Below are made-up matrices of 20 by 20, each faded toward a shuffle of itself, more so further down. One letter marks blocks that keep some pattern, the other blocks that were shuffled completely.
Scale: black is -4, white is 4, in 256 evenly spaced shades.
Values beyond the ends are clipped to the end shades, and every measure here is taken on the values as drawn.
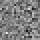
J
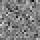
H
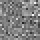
J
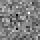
H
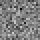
H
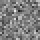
H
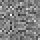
J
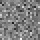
H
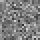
H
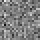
J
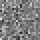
H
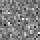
H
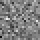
H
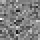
J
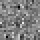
J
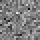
H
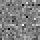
J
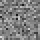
H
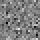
H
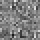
J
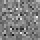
J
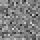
J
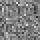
J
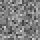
H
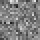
J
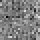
J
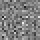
J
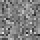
J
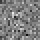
H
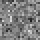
J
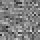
J
